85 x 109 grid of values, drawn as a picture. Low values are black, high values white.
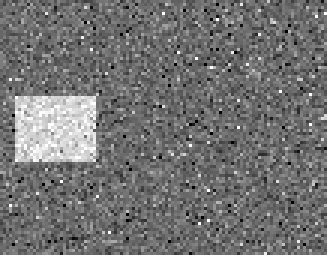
Stripes: none. Odd patch: higher, in the middle left. Histogram: skewed, a long tail of high values. Ninth with the highest average: middle left.
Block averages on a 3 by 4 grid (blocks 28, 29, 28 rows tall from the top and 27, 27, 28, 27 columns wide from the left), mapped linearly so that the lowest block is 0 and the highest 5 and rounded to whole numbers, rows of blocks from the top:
0 0 0 0 / 5 1 0 0 / 0 0 0 0
